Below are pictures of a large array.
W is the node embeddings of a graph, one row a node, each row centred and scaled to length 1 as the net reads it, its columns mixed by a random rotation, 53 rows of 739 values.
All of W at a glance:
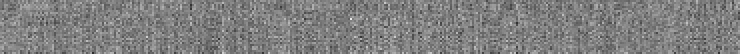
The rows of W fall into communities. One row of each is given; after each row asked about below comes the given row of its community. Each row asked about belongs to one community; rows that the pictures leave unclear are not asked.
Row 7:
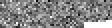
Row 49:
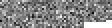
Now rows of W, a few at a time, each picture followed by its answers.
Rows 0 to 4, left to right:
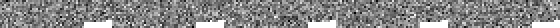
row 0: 7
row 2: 7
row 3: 49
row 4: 7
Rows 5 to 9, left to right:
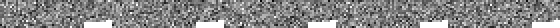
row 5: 7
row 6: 7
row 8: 7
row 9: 7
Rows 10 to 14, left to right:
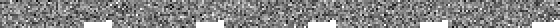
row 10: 7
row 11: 49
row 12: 7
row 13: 49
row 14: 7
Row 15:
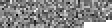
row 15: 7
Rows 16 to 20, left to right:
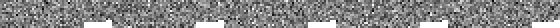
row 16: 7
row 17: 49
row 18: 49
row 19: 49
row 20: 7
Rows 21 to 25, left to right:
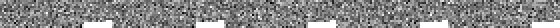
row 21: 49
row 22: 49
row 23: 49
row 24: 49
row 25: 49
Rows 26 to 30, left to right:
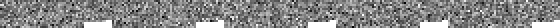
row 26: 7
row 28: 49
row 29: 7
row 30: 49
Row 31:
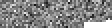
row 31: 7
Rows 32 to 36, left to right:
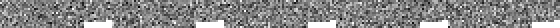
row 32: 49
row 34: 49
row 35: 7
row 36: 49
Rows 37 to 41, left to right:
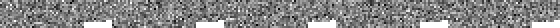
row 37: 49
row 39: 7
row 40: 49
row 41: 49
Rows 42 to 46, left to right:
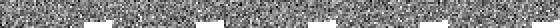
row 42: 7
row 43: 7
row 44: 7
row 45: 49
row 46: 49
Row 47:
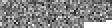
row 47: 49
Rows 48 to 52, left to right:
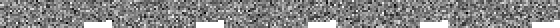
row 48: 7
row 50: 7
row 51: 49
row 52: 49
